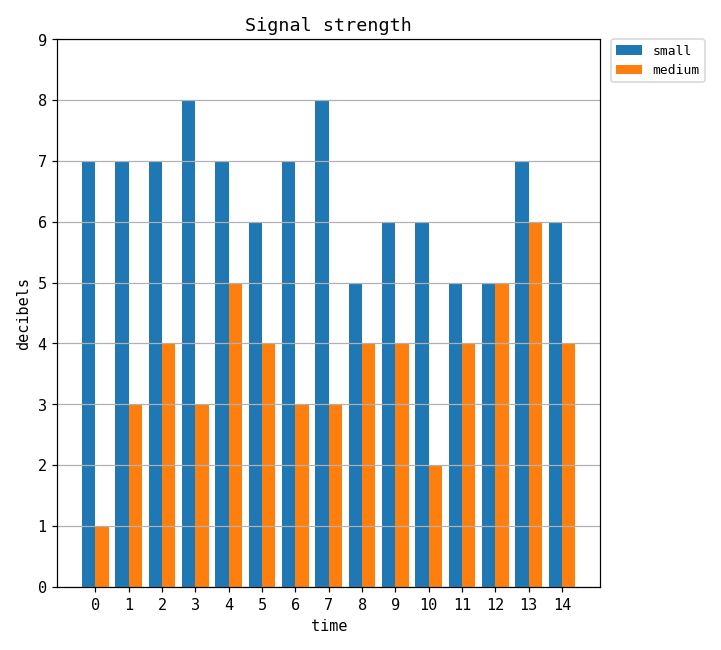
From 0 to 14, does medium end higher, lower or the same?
higher
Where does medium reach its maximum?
13
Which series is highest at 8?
small
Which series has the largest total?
small
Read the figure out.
Title: Signal strength
x-axis: time, ticks 0 1 2 3 4 5 6 7 8 9 10 11 12 13 14
y-axis: decibels, ticks 0 1 2 3 4 5 6 7 8 9
Legend: small, medium
Values:
small: 7 7 7 8 7 6 7 8 5 6 6 5 5 7 6
medium: 1 3 4 3 5 4 3 3 4 4 2 4 5 6 4
